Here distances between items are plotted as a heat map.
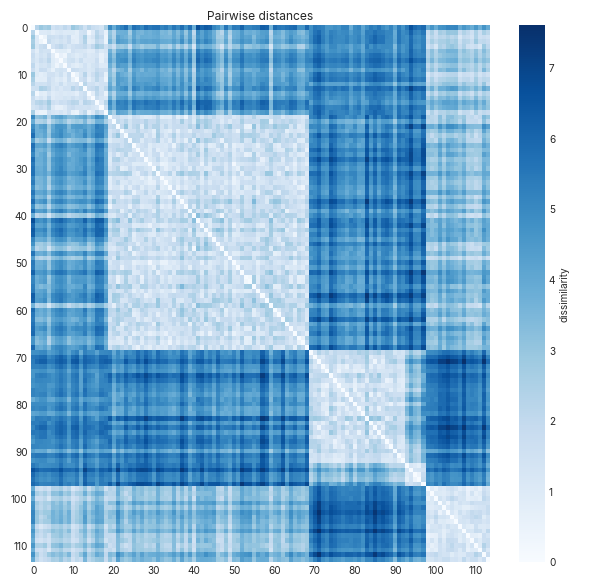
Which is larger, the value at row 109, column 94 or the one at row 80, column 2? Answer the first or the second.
the first
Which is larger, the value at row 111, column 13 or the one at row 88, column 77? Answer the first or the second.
the first
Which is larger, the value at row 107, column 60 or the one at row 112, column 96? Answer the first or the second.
the second
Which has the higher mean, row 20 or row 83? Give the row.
83
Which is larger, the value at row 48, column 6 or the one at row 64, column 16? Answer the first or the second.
the second
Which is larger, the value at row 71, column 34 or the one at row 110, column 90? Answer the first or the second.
the first
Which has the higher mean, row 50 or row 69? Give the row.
69
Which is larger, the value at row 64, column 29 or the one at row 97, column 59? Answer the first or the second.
the second
